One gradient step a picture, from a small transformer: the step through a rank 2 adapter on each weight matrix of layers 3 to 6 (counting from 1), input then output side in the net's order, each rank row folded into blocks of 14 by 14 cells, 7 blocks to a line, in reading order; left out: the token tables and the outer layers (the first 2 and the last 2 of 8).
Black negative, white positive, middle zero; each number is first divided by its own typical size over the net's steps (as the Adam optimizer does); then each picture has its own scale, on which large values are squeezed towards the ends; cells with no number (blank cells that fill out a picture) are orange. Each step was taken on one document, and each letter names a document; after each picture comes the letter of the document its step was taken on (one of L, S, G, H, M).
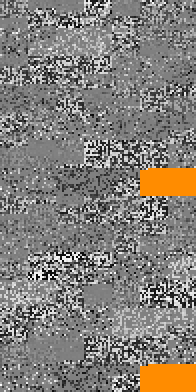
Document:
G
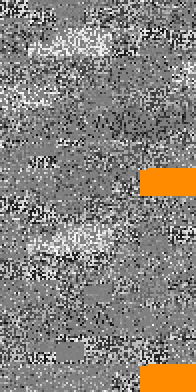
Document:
G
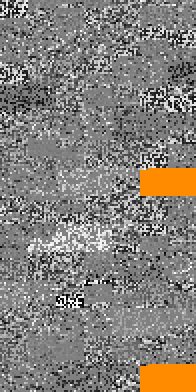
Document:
G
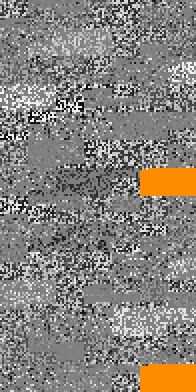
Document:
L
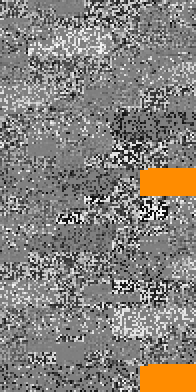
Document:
L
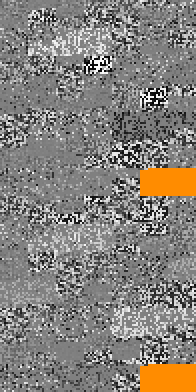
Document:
L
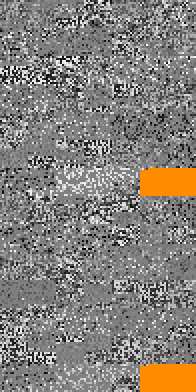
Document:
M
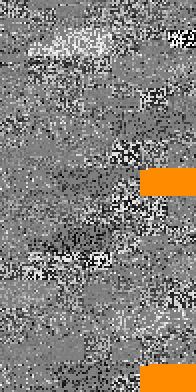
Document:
G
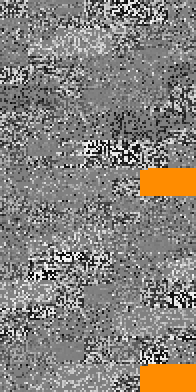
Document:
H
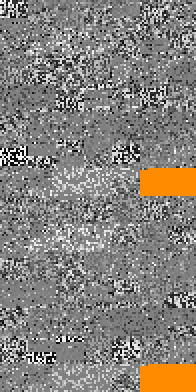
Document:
M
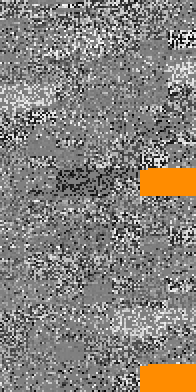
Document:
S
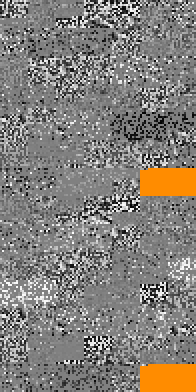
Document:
M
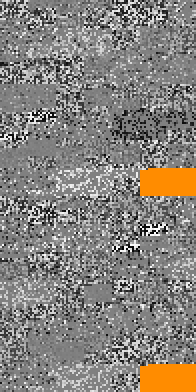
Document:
H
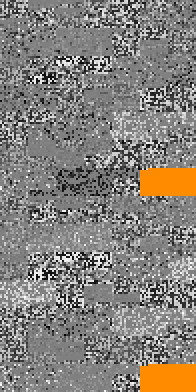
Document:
G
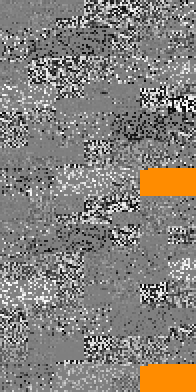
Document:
M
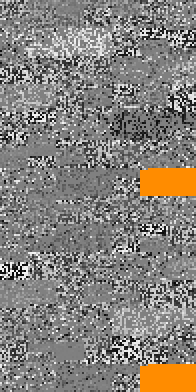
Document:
H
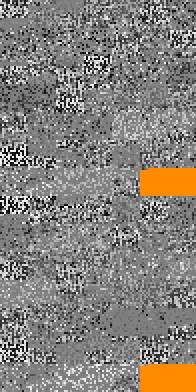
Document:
M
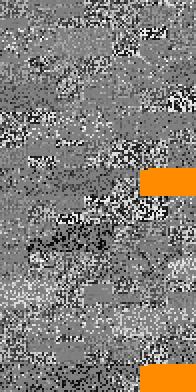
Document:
L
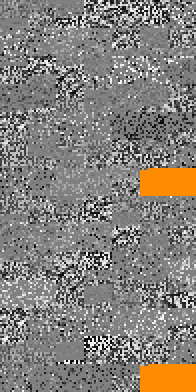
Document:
M
